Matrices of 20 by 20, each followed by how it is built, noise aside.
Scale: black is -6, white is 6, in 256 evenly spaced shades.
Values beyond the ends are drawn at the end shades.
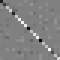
diagonal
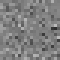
noise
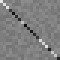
diagonal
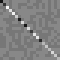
diagonal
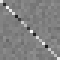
diagonal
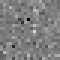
noise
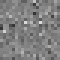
noise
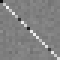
diagonal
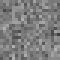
noise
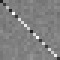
diagonal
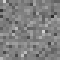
noise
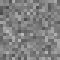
noise
